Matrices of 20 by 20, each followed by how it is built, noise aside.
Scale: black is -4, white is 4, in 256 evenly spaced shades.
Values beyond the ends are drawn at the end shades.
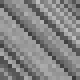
Toeplitz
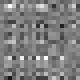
low rank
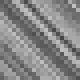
Toeplitz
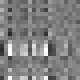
low rank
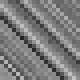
Toeplitz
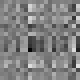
low rank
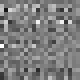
low rank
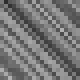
Toeplitz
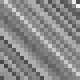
Toeplitz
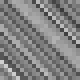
Toeplitz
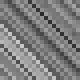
Toeplitz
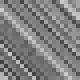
Toeplitz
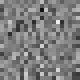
low rank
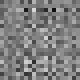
low rank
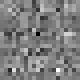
low rank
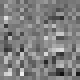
low rank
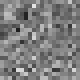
low rank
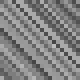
Toeplitz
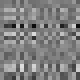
low rank
